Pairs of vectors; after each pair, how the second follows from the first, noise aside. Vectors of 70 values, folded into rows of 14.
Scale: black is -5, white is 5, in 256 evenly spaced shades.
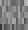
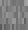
shrunk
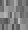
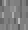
partly zeroed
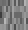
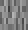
wrapped around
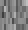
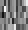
scaled up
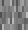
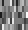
scaled up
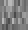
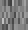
sign-scrambled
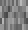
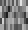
scaled up
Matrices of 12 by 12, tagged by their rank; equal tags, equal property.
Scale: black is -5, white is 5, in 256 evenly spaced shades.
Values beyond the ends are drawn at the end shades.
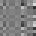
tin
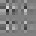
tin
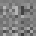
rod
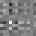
rod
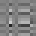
tin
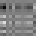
tin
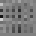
rod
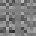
rod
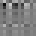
tin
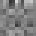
rod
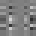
tin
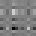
tin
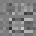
rod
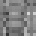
rod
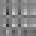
tin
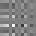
tin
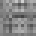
rod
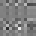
rod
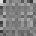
rod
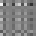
tin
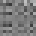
rod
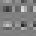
tin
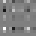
tin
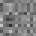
rod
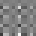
tin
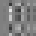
tin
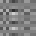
tin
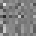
rod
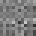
rod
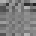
rod
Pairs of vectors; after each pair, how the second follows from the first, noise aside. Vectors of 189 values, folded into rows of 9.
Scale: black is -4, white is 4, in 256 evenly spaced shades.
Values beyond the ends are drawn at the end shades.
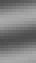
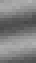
reversed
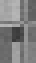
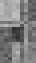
copied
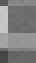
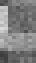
copied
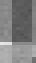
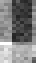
scaled up
